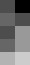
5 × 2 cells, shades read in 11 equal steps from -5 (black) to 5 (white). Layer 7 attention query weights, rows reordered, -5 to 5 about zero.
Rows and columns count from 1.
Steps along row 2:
down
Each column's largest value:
2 3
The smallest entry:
-5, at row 1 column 2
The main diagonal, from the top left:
-2 -2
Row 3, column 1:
-2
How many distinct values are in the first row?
2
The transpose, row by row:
-2 -1 -2 -1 2 / -5 -2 1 1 3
